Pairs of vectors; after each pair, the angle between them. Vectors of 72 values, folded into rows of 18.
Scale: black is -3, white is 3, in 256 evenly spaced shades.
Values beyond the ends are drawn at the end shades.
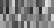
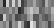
orthogonal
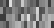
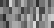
nearly parallel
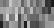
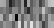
partly opposed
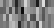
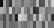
partly opposed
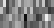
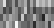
partly aligned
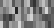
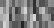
orthogonal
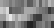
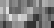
nearly parallel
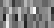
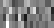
nearly parallel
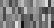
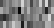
partly aligned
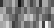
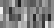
partly aligned
